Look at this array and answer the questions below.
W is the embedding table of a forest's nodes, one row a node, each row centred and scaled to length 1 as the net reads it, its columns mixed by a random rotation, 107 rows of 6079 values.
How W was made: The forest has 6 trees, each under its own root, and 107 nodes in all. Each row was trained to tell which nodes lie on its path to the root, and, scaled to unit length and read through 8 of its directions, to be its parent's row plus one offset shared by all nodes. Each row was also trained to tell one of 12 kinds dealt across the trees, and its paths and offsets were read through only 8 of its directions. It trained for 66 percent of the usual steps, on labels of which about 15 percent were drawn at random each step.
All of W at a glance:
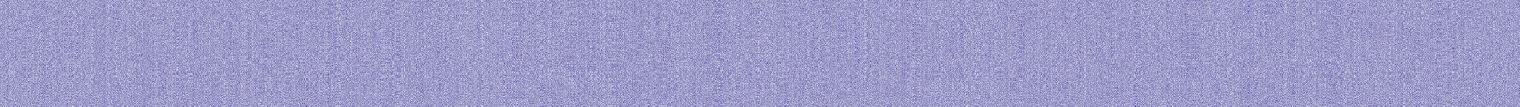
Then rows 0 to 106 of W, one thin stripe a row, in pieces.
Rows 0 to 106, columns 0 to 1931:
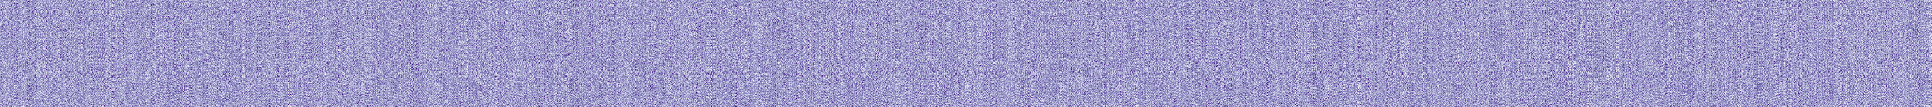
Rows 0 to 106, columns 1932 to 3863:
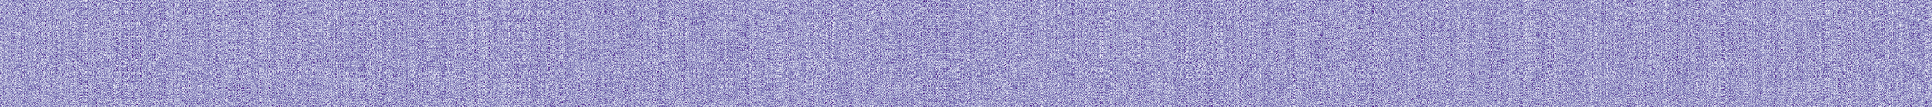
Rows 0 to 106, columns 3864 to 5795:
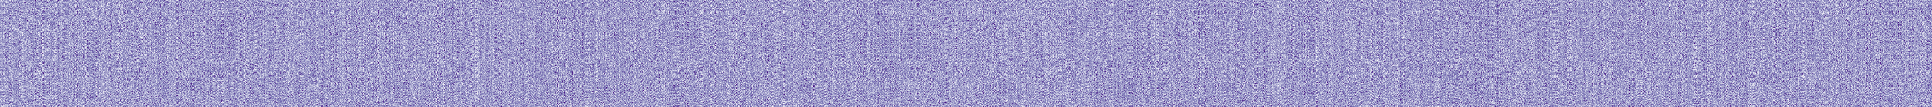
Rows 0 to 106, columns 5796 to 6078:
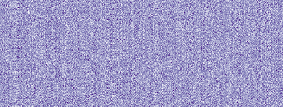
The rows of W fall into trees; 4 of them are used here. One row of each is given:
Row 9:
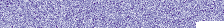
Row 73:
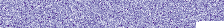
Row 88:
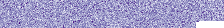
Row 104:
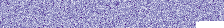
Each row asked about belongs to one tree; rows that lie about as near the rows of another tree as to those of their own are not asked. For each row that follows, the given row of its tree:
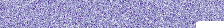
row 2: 88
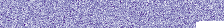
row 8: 88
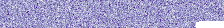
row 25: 104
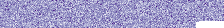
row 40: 104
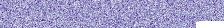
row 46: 9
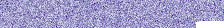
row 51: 9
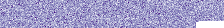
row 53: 88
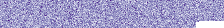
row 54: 104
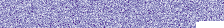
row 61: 88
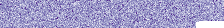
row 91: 9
